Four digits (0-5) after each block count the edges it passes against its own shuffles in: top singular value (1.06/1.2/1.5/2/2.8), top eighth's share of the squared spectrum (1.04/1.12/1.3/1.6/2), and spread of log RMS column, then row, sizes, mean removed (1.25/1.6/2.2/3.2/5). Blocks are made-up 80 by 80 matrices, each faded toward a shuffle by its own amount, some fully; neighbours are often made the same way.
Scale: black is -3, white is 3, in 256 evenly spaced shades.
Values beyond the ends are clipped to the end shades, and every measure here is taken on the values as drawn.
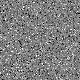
1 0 0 0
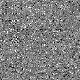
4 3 1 1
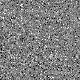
3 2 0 1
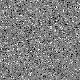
3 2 1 1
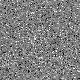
2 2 0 0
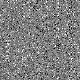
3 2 2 0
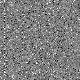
3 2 1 0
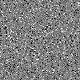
2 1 0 0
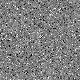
1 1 0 0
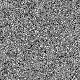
1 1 0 0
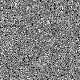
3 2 0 0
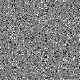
3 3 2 1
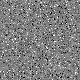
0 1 0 0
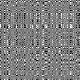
5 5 4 4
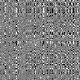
5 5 4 3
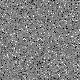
2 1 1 0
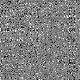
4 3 1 1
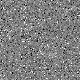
3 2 1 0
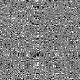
4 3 2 2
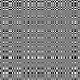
5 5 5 5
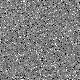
2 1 0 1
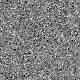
0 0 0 0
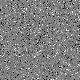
1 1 0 1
